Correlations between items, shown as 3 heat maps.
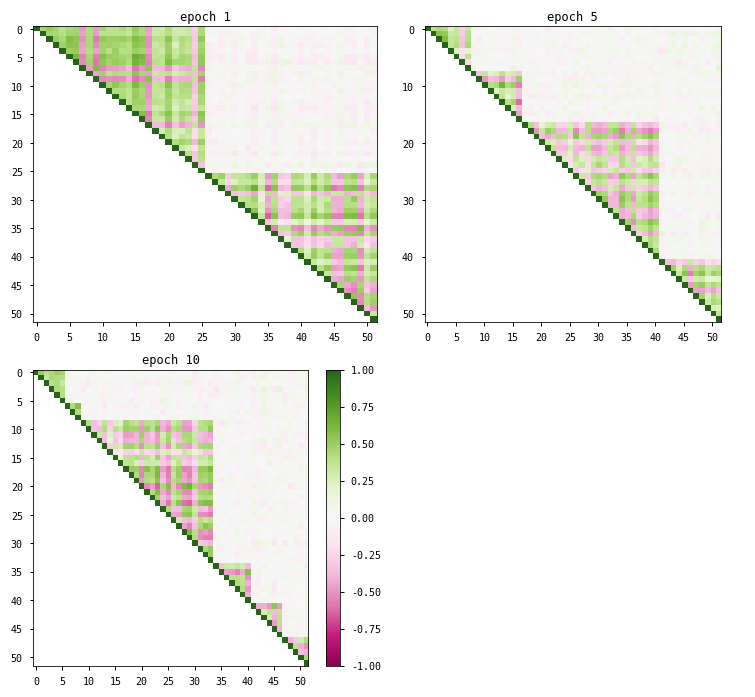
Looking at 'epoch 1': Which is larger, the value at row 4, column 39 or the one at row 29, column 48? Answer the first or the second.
the first
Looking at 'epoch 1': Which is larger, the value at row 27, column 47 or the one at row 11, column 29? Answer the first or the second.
the first
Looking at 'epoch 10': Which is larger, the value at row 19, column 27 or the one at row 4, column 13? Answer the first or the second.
the first
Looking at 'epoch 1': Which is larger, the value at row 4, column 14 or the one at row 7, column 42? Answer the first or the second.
the first
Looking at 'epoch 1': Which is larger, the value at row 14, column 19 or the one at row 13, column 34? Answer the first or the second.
the first
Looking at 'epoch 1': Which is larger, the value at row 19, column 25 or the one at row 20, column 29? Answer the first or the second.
the first
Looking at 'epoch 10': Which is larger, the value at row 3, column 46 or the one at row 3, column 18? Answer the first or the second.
the first
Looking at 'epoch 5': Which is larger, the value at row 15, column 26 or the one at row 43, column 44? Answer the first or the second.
the second
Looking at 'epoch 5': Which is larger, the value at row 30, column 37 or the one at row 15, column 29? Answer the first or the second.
the first
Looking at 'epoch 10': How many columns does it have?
52
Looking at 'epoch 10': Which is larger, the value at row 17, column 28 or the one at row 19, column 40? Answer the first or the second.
the second
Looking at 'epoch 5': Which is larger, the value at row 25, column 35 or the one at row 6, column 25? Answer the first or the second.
the second
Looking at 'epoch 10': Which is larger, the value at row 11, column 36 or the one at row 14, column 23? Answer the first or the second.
the first
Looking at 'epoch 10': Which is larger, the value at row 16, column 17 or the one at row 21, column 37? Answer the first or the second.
the first
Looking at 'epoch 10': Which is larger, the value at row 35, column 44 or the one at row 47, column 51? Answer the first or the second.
the second
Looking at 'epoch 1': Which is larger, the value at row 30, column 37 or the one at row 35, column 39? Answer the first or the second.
the first
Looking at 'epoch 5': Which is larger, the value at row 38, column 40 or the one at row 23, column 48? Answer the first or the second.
the first
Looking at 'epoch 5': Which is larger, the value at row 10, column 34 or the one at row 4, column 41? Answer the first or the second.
the first
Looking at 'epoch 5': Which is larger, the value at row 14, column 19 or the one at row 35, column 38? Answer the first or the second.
the second
